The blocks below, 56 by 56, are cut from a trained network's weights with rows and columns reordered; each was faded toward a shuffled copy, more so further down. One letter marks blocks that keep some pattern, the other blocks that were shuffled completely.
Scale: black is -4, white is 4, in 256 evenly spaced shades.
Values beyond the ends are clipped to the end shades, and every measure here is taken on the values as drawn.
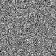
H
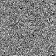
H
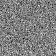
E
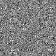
H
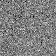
E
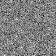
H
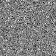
H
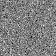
E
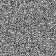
H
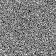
E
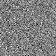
H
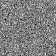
H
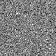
H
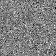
E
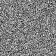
E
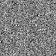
H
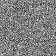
H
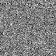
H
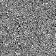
H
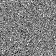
E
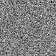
H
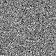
E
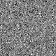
H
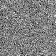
E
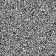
E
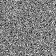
E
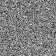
E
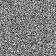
E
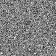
E
